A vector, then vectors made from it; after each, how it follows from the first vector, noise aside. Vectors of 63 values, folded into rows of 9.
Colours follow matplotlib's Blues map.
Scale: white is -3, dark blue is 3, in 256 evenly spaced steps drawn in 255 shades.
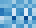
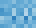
shrunk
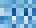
negated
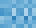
shrunk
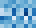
negated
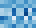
negated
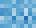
shrunk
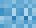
shrunk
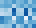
negated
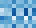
negated
